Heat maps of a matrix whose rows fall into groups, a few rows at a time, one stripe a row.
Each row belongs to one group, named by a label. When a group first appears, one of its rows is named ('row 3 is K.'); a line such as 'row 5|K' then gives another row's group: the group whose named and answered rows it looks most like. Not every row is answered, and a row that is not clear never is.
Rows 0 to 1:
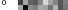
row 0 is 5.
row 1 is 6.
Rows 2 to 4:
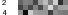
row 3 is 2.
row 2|5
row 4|6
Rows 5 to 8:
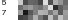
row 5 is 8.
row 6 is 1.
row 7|6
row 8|2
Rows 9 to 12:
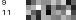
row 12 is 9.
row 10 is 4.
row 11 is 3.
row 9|5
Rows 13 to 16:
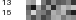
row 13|4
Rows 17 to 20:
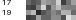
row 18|2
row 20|2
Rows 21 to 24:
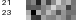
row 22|5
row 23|6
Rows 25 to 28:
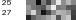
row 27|3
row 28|9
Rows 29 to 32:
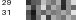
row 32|2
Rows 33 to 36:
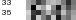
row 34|6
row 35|6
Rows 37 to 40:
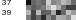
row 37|9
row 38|5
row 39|8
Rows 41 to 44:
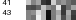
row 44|4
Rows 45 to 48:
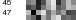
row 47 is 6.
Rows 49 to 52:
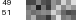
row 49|2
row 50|3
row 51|5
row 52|3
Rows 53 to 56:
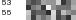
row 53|1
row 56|6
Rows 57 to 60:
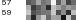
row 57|5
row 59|6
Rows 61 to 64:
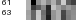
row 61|6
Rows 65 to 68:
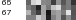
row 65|4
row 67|3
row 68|4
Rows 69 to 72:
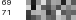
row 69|1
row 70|8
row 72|2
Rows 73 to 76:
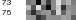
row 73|3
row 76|3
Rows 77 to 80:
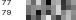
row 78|1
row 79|3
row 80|9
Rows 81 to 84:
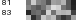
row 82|5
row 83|9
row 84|6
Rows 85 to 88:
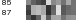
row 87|4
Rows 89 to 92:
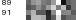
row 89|1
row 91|3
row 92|4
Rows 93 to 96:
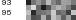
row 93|9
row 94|3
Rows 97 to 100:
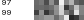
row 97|5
